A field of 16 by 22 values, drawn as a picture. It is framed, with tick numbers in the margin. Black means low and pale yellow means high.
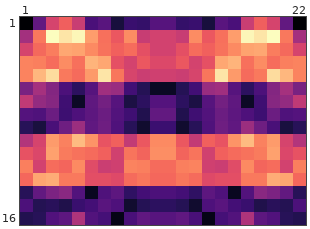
Average level on the scale: 50%. Stripes: horizontal, repeating 2 times. Mirror symmetry: left to right. Grain: streaks across.
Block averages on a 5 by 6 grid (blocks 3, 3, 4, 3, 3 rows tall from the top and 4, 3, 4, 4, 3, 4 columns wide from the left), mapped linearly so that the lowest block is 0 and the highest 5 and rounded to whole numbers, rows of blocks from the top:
443344
443344
221122
555555
000000
